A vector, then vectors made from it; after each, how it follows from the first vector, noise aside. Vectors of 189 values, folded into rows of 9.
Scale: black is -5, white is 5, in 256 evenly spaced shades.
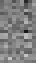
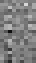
reversed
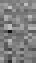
reversed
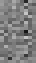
sign-scrambled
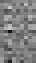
reversed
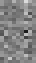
sign-scrambled
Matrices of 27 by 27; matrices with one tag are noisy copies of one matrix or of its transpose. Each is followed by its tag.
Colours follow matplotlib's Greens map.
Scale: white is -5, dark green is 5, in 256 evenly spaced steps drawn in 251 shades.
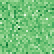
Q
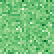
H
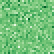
Q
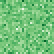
H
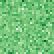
H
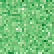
H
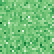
H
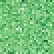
H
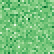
Q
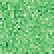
Q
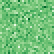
Q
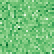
Q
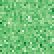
H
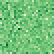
Q
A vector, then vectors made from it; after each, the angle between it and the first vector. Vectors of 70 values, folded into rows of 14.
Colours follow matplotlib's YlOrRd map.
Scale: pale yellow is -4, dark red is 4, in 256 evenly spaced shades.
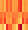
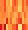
nearly opposite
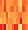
nearly opposite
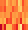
nearly opposite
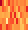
orthogonal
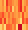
nearly parallel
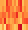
nearly parallel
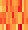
nearly parallel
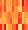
nearly opposite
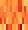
nearly parallel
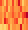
partly aligned
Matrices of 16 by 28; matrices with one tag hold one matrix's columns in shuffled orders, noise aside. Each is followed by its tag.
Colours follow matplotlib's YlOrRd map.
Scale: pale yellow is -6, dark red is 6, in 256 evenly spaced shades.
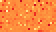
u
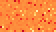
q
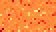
q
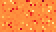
u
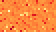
q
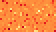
q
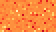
q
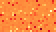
q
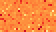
q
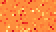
q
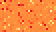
u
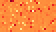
u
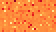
u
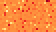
u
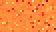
u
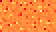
u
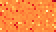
u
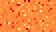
u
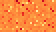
u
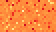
u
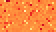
u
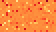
u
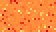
q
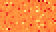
u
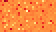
u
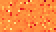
u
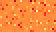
u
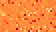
q
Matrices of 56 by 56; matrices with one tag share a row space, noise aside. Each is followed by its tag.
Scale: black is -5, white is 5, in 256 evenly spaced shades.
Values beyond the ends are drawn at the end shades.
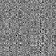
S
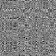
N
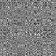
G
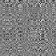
S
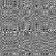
N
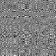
N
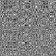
N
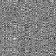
N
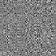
G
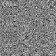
N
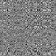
G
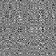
S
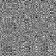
N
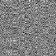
N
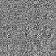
G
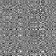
S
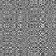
S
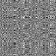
N
